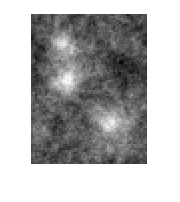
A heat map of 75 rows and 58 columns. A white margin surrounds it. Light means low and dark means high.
No overall slope runs across the table. Most values sit high, with a long tail of low ones. No row or column stands out. There are no lone odd cells. There are three dips. On average the colour sits 60% of the way up the scale.
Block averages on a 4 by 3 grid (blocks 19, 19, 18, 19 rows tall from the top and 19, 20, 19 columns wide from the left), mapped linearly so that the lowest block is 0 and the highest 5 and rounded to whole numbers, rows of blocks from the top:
123
005
210
311
